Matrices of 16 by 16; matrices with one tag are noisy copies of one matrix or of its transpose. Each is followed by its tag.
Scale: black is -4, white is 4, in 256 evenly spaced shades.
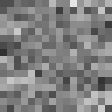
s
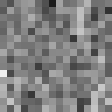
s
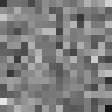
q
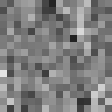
s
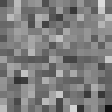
q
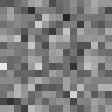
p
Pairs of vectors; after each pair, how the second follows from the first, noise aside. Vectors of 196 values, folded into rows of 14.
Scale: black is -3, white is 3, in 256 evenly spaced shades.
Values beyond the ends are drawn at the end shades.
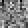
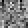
copied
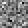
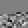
partly zeroed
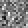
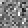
reversed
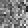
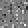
partly zeroed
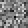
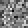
reversed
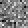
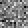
copied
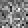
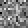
reversed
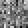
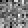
reversed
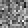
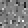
partly zeroed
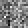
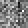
reversed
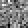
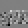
partly zeroed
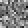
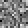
reversed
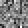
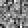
copied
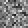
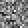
reversed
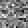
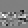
partly zeroed
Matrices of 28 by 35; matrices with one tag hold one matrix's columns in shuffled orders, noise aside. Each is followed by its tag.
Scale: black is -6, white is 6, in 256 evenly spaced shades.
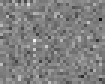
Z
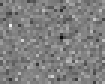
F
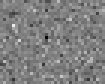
F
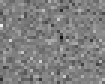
F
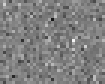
Z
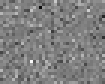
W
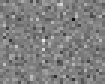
Z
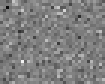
W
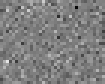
W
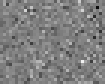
W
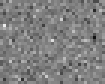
F
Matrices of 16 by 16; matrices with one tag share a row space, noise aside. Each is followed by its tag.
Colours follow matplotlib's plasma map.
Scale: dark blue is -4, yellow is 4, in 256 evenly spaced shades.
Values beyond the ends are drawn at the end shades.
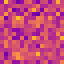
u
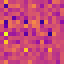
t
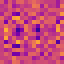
u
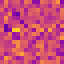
u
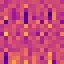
t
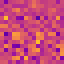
u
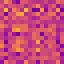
u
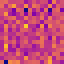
t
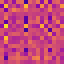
t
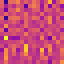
t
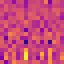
t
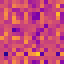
u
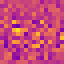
u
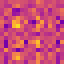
u
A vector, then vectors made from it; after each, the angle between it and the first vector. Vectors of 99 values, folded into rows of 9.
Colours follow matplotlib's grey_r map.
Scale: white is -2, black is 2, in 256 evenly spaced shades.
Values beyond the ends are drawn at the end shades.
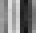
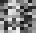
partly aligned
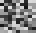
orthogonal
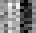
nearly parallel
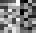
partly aligned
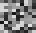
orthogonal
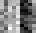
nearly parallel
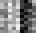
nearly parallel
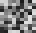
orthogonal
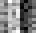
nearly parallel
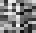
partly aligned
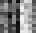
nearly opposite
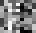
partly aligned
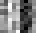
nearly parallel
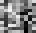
partly aligned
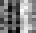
nearly opposite
